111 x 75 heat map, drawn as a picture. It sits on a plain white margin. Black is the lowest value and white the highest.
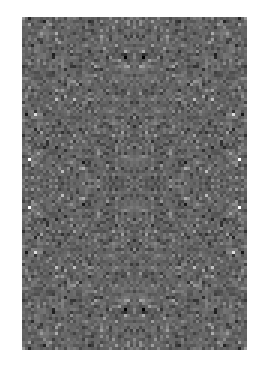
Histogram: heavy tails on both sides. Mirror symmetry: left to right and top to bottom. Odd rows or columns: none. Grain: fine.
